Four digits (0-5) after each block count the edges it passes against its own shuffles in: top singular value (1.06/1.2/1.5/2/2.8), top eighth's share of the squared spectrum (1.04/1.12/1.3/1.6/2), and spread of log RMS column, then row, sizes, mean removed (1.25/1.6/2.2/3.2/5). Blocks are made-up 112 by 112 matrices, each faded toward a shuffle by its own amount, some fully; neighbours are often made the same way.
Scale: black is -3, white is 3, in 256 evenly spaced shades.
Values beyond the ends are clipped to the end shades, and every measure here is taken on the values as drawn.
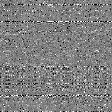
4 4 1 4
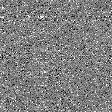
3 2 1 2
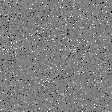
1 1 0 1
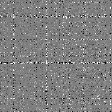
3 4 3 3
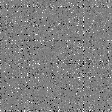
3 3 2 2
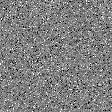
2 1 0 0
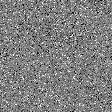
2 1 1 0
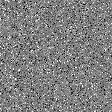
2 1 0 0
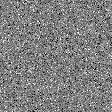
3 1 0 0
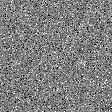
2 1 0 0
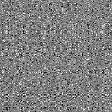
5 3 2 2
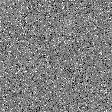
1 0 0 0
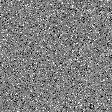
2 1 0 0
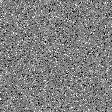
2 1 0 0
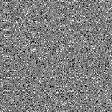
4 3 1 2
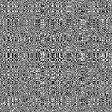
5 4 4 4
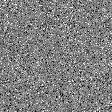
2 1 0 0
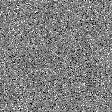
3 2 0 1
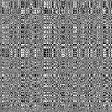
5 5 4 4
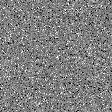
3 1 0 0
